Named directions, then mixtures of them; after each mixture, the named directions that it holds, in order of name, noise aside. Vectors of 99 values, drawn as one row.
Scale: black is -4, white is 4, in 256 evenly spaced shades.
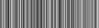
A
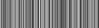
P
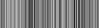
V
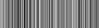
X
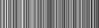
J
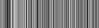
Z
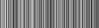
J, P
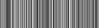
P, Z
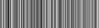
A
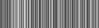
X, Z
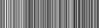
J, V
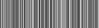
P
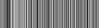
Z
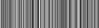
P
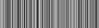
X, Z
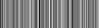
P, X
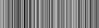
X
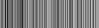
J, V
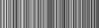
J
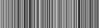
V, X
